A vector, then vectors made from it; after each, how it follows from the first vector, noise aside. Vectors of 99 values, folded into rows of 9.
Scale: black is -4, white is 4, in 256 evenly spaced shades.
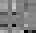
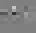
partly zeroed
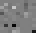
partly zeroed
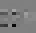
partly zeroed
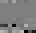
partly zeroed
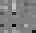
partly zeroed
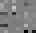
partly zeroed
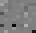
partly zeroed
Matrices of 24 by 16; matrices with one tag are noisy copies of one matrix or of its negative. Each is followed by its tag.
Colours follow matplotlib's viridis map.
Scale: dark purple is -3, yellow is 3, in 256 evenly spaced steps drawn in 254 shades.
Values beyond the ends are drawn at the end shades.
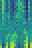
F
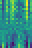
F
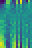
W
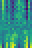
F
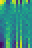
W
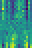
F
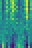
F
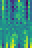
F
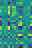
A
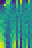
W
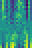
F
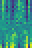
F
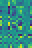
A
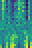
F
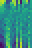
W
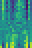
F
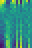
W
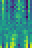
F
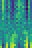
F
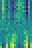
F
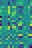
A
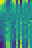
W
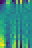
W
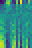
W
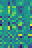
A
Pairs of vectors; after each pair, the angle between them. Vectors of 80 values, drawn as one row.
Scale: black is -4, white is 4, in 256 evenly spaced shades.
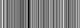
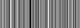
orthogonal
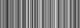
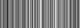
nearly parallel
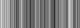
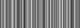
orthogonal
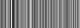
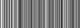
partly opposed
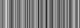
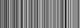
partly opposed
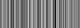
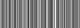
nearly opposite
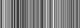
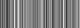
partly opposed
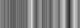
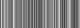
partly opposed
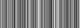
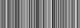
partly opposed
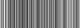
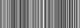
orthogonal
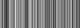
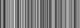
orthogonal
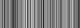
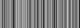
partly aligned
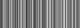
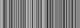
nearly opposite
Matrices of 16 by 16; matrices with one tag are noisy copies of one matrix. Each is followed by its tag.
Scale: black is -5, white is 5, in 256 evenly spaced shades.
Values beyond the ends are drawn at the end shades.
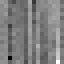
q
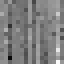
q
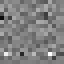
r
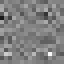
r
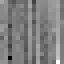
q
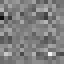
r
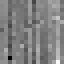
q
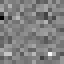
r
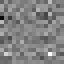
r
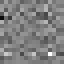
r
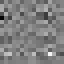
r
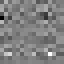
r
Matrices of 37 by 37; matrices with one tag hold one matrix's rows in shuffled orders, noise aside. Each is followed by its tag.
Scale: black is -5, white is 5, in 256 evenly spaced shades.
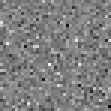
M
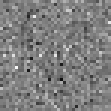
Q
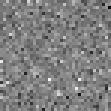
M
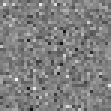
Q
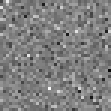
M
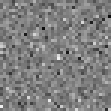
M
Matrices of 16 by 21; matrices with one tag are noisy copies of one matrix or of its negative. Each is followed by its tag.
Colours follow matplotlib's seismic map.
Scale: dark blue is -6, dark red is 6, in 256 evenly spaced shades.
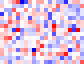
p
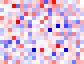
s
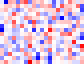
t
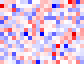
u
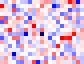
u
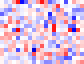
p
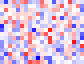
t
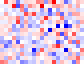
s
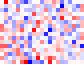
t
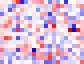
p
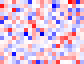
u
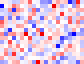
u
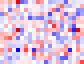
p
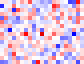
u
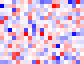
u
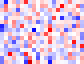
t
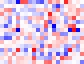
p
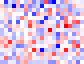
s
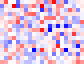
s
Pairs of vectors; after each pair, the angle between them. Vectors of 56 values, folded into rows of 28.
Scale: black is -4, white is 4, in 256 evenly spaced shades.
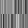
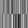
partly opposed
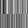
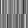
partly aligned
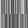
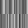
partly opposed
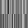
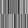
partly aligned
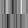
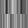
nearly opposite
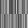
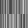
orthogonal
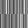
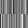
partly aligned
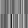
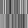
partly opposed
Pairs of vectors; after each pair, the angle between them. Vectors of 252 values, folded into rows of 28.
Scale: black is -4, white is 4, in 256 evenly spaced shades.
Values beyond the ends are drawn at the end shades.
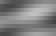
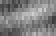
nearly parallel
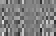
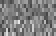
partly opposed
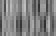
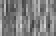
nearly opposite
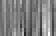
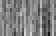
nearly opposite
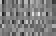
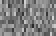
partly aligned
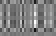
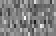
partly opposed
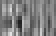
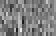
partly opposed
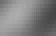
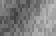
nearly opposite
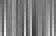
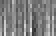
nearly parallel
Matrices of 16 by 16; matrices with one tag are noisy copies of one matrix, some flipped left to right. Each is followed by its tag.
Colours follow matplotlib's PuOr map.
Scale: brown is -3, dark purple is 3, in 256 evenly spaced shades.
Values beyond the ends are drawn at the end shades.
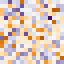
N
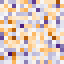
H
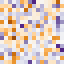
H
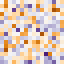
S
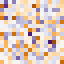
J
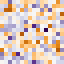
S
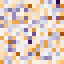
J
